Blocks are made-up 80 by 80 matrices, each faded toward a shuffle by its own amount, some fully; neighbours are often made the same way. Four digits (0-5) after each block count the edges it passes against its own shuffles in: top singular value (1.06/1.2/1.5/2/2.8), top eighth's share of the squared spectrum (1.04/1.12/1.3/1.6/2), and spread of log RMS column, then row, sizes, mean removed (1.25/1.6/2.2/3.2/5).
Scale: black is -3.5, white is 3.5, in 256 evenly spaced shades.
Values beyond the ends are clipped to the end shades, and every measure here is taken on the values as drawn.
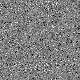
0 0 0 0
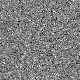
0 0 0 0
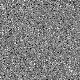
0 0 0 1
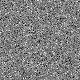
0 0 0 0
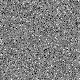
0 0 0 0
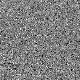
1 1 0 2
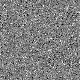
0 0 1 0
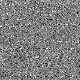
1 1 0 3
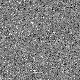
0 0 0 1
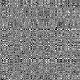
5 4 3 3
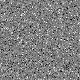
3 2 0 1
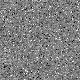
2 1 0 0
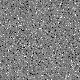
1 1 0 0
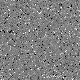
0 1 0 1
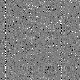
4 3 2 0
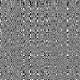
5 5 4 3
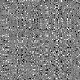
4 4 3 2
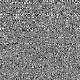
1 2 0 3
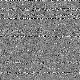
2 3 0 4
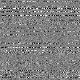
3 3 0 4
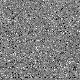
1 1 0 2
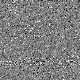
1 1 0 2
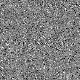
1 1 0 2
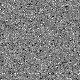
1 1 0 1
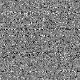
1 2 0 3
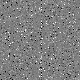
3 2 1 0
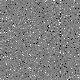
3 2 1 0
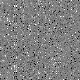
3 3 2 0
